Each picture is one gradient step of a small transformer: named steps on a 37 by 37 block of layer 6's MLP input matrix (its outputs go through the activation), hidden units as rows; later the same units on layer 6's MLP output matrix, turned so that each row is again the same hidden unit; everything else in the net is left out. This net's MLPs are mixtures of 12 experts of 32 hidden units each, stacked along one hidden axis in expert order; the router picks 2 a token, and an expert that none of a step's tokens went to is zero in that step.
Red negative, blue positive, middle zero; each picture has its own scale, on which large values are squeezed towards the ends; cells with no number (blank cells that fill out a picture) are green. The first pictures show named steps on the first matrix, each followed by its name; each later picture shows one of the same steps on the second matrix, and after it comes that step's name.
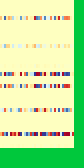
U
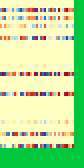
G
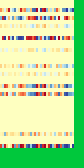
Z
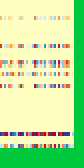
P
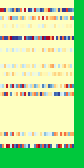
Z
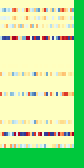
G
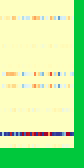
U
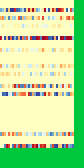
Z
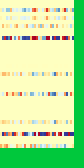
G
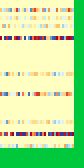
G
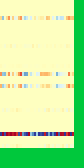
U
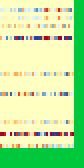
G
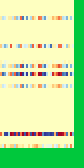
P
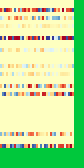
Z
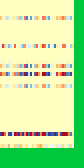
P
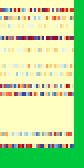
Z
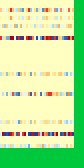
G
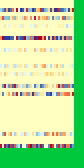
Z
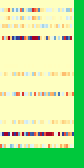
G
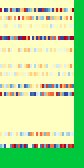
Z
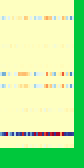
U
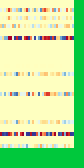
G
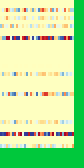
G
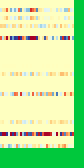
G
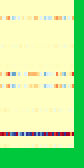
U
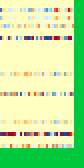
G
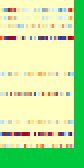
G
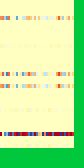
U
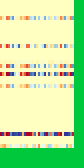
P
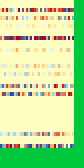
Z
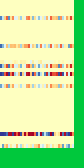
P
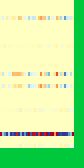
U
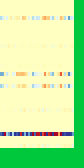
U
